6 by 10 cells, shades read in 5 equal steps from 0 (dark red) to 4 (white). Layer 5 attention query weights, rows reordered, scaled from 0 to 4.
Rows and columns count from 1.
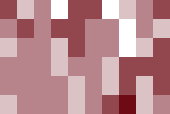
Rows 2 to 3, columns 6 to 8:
2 2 4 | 2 2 4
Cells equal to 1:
15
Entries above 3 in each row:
2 1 1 0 0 0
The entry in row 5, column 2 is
2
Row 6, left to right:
3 2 2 2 3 2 1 0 3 2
